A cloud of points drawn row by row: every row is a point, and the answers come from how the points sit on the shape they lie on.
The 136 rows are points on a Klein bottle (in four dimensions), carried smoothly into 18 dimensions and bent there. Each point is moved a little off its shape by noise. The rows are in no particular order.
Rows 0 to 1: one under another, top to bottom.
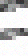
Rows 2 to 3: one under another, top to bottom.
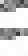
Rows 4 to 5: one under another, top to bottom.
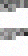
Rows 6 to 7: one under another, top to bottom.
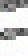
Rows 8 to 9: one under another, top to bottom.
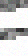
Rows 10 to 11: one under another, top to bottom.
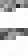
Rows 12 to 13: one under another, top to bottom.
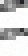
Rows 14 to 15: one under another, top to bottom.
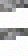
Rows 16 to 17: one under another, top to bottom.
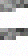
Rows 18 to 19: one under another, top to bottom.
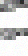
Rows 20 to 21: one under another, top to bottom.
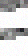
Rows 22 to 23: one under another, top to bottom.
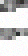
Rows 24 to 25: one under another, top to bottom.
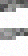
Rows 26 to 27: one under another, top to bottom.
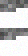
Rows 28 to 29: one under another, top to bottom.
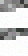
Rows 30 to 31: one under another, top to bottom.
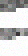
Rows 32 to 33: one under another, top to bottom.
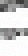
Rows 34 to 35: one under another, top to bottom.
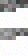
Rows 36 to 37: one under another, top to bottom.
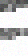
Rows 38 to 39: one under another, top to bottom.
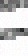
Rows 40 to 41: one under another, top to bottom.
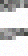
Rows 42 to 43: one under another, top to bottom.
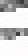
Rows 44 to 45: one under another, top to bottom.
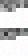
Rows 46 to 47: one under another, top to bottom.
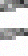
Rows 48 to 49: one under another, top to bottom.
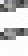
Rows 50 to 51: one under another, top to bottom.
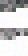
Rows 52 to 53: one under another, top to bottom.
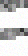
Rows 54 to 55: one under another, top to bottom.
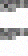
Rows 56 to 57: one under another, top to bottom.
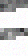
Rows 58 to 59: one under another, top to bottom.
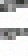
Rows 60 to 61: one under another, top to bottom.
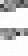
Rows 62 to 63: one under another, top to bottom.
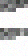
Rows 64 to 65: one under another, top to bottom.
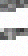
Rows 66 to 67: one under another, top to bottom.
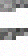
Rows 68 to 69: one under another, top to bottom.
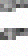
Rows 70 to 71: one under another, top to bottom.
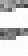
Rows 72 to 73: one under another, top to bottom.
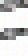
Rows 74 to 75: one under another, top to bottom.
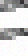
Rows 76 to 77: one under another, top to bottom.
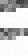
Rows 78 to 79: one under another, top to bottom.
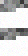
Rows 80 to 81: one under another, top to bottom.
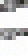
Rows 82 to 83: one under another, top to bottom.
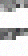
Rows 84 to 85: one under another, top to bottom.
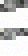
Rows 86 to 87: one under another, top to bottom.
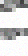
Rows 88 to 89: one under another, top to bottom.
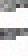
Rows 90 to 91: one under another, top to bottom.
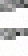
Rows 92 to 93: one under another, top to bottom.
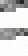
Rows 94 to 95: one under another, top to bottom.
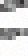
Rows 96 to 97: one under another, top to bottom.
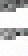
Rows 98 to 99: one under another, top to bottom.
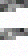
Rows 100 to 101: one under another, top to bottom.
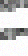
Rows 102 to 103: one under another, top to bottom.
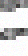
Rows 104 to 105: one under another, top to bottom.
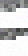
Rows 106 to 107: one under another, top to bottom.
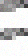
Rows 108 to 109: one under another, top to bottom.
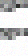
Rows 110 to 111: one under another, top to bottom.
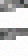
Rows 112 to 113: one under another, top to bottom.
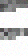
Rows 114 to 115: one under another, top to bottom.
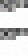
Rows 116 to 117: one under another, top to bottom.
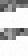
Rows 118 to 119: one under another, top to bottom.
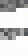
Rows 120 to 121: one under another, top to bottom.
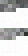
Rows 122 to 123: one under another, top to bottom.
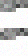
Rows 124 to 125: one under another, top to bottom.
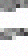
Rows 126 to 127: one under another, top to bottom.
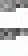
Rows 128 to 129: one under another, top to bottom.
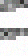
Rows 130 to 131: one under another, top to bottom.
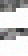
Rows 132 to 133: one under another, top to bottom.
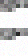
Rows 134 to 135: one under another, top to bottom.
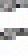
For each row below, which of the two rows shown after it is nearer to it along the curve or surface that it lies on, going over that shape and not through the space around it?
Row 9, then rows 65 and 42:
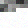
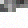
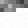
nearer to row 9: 65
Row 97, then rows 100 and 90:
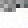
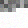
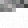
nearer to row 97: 90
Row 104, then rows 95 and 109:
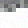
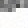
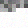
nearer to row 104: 109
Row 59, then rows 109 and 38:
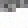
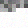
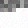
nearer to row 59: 109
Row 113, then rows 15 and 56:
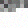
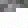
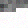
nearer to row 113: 56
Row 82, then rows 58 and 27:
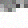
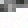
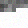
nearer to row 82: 27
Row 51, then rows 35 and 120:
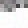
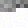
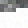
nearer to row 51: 35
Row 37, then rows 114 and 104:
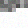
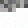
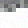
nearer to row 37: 114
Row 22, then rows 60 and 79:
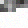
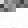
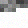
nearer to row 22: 60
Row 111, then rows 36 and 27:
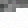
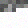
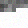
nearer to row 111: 27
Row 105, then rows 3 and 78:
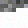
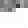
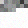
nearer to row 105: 3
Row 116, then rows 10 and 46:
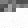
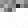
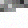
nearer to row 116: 46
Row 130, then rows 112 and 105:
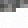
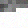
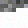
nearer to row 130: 112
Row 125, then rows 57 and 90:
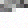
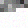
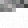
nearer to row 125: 90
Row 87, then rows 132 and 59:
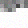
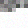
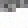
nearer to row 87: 59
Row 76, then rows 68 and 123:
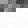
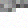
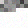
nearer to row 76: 123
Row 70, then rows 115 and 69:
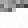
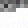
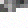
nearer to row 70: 69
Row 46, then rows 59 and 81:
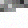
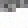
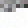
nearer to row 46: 81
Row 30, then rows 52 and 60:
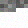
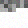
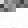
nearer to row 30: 52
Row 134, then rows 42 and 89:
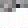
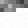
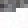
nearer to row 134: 89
